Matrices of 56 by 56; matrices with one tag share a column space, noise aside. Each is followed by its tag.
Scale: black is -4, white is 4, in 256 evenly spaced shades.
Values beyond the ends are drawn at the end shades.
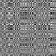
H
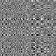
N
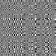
N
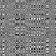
N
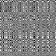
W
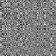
H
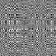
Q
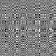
Q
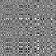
N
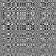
H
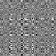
N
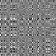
N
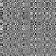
H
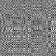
Q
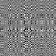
Q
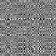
N
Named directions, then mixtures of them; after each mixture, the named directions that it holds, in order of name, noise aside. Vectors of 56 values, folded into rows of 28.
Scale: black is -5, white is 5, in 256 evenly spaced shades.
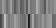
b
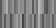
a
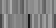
b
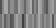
a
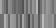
a, b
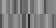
a, b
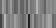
b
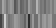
b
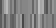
a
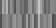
a, b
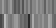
b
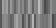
a, b
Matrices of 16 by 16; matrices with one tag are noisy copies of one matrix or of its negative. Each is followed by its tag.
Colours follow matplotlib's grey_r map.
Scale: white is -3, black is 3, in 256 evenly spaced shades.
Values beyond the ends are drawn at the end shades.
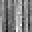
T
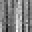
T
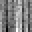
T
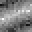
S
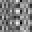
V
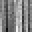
T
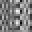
V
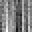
T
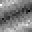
S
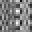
V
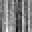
T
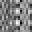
V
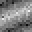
S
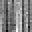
T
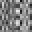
V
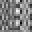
V
